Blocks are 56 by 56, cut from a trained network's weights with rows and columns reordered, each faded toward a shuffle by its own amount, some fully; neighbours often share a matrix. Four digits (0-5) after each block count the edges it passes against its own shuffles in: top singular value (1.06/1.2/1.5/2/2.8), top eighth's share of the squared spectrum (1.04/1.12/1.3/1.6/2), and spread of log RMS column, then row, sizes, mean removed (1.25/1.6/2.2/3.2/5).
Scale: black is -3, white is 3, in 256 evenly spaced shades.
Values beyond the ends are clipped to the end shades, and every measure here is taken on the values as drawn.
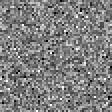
0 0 0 0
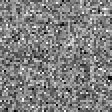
0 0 0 0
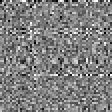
4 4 1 3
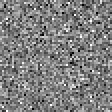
1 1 0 0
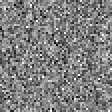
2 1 0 0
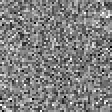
0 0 0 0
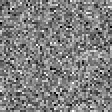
2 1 0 0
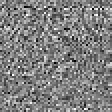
4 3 0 2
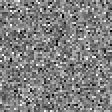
0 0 0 0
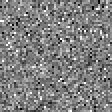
1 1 0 0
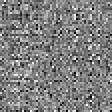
4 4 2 2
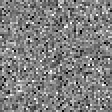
1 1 0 0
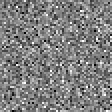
3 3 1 1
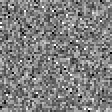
0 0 0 0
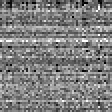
4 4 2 3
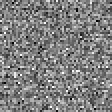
1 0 0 0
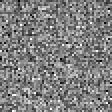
1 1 0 0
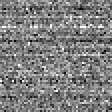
3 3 0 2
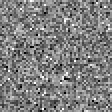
1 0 0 0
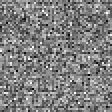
2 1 0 0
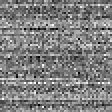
4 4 1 2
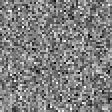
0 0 0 0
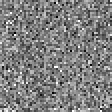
1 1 0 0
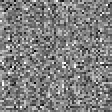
3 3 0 1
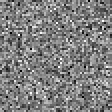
1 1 0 1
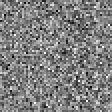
1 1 0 0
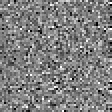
3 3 1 1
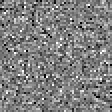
1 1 0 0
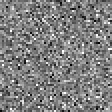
3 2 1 1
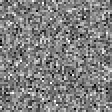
1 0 0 0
